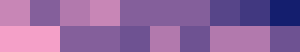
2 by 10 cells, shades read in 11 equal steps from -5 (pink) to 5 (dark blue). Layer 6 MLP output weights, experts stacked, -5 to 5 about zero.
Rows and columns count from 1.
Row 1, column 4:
-3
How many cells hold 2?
1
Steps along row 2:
same up same up down up down same up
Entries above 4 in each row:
1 0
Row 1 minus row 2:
2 5 -2 -3 -1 2 -1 4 5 4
